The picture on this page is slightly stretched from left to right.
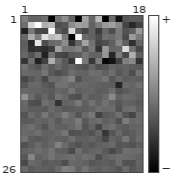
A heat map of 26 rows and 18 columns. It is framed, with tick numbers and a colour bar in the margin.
Mirror symmetry: none. Seam: horizontal, 30% of the way down, the bottom part calmer. Histogram: skewed, a long tail of high values. Average level on the scale: 40%. Slope: none.
